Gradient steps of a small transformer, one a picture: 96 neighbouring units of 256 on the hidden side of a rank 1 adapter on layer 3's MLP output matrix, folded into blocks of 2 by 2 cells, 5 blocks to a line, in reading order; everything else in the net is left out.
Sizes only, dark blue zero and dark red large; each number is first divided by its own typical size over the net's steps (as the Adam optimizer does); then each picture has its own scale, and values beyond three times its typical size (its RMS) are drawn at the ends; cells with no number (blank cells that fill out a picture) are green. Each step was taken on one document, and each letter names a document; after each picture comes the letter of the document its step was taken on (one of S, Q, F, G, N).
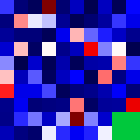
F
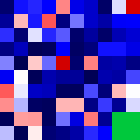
F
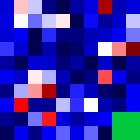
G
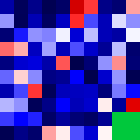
F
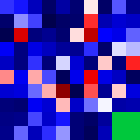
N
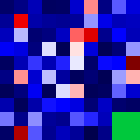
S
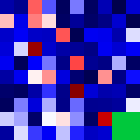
G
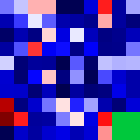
G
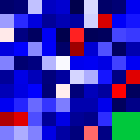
N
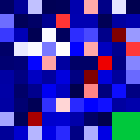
N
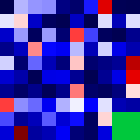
G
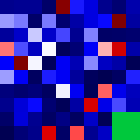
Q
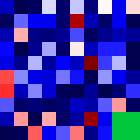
F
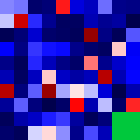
S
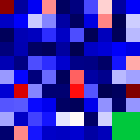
G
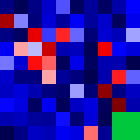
Q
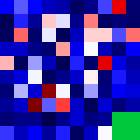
N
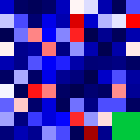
F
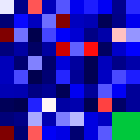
N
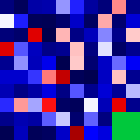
Q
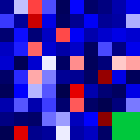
G
